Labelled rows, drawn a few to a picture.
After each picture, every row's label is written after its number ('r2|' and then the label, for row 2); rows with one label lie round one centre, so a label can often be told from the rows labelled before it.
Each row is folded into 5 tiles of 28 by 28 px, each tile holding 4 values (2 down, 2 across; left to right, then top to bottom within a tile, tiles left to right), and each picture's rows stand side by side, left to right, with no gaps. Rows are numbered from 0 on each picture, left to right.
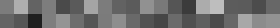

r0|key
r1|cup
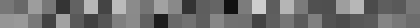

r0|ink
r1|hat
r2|cup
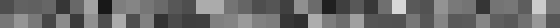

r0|ink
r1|cup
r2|hat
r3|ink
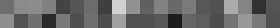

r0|ink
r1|key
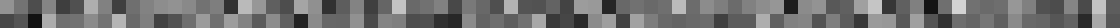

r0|key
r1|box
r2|hat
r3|key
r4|hat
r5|box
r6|hat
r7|ink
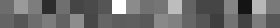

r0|hat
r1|ink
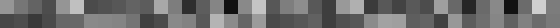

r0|cup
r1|hat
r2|cup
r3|hat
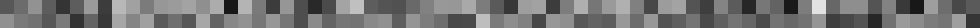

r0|ink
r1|box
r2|cup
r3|box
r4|box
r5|hat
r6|key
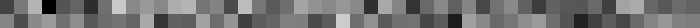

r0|hat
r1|box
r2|box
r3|key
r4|cup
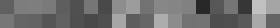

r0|ink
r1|ink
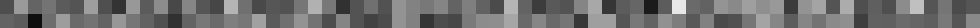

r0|key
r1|key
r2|ink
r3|key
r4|hat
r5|box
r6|cup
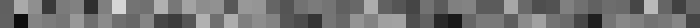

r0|hat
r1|box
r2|key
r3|key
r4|key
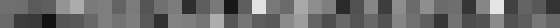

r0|cup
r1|hat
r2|ink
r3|cup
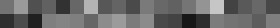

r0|key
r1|cup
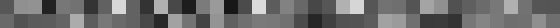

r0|hat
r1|hat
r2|cup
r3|key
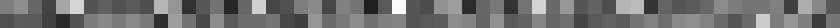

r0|cup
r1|hat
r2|hat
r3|hat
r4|cup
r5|box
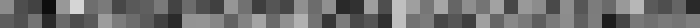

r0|cup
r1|key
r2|ink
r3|box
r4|cup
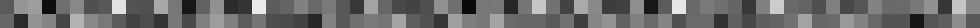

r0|hat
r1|hat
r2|key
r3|hat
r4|hat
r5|cup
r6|ink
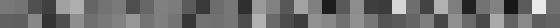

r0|cup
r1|ink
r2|hat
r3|hat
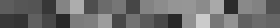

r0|cup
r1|box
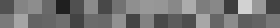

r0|ink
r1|box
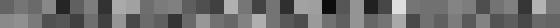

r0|ink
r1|key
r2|hat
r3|ink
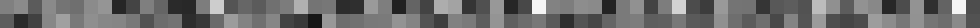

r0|key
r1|cup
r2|key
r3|hat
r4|hat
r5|ink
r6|hat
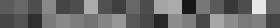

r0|key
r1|hat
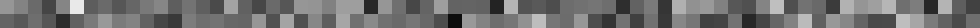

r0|cup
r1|key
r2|box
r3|key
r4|ink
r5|cup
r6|box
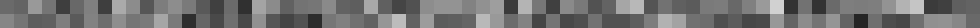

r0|ink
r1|ink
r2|key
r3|box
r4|cup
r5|cup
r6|cup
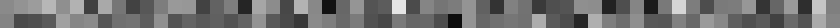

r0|box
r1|ink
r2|hat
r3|key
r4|hat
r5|ink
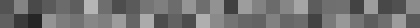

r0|key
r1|box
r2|key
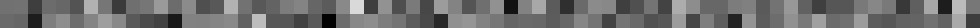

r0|key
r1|key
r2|cup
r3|hat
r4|ink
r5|key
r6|ink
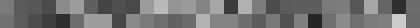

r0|cup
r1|box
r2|key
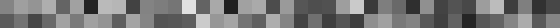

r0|box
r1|box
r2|cup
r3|cup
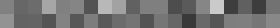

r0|box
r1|cup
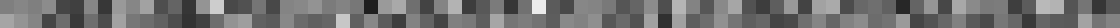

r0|ink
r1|cup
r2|box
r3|hat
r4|ink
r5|ink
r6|ink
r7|cup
